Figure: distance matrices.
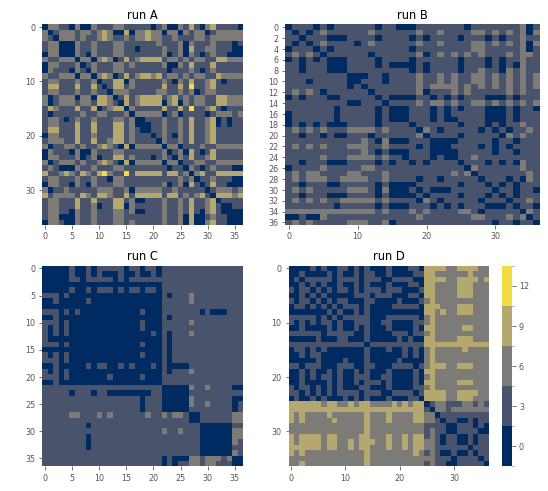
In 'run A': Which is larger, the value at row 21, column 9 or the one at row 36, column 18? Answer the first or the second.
the first
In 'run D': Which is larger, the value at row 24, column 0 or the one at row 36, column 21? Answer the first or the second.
the second
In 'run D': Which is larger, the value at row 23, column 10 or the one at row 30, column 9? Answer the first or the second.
the second
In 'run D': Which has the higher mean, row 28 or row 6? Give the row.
28
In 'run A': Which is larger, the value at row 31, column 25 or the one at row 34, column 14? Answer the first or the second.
the second
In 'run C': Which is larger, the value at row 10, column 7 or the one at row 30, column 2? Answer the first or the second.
the second
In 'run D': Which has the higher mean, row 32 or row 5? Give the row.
32
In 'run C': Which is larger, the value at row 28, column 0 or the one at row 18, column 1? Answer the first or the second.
the first
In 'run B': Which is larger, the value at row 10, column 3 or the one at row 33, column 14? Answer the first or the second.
the second
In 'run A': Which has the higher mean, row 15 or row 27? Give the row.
27
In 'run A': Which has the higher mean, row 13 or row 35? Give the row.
13
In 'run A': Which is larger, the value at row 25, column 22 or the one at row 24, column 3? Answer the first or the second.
the second
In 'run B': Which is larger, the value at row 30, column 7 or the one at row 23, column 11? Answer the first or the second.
the second
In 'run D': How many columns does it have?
37
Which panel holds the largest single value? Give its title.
run A
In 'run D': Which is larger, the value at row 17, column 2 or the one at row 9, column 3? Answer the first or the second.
the second
